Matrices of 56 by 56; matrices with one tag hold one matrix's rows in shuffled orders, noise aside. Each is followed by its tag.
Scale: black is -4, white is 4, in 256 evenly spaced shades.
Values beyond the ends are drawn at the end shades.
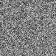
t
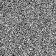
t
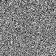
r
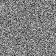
r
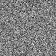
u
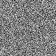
r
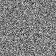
u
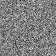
u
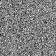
t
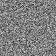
u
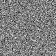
r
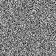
r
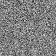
u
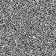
r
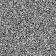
u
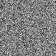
t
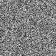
t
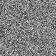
t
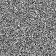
u
